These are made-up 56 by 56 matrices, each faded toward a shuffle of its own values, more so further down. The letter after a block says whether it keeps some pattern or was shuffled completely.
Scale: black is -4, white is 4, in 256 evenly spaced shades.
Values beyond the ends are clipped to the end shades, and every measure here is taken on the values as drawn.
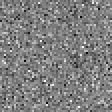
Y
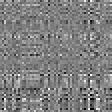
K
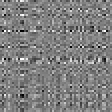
K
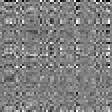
K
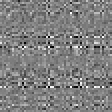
K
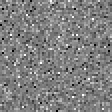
Y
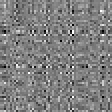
K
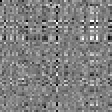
K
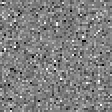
Y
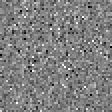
Y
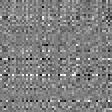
K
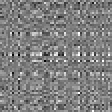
K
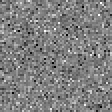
Y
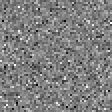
Y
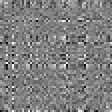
K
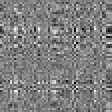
K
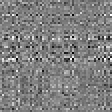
K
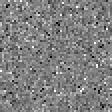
Y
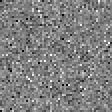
Y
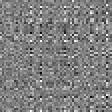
K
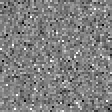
Y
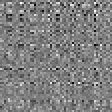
K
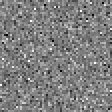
Y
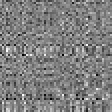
K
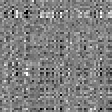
K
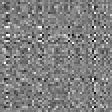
K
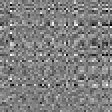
K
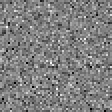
Y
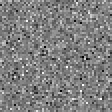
Y
